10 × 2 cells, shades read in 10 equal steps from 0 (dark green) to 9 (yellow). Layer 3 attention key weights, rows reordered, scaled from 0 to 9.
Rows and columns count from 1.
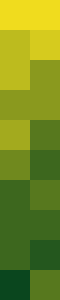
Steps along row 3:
down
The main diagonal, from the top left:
9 8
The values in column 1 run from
0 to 9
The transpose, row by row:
9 7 7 5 6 4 2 2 2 0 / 9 8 5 5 3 2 3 2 1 3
